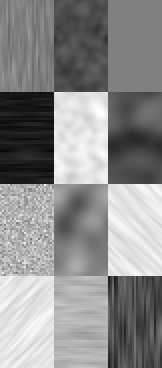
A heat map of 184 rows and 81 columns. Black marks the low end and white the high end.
It is made of 4 by 3 panels. Panel 1,1: middling, streaked downward, faint in contrast. Panel 1,2: low, blotchy, faint in contrast. Panel 1,3: middling, flat. Panel 2,1: very low, streaked across, faint in contrast. Panel 2,2: very high, blotchy, faint in contrast. Panel 2,3: low, smooth. Panel 3,1: high, fine-grained. Panel 3,2: middling, smooth. Panel 3,3: very high, slanting down to the right, faint in contrast. Panel 4,1: very high, slanting up to the right, faint in contrast. Panel 4,2: high, streaked across, faint in contrast. Panel 4,3: low, streaked downward.
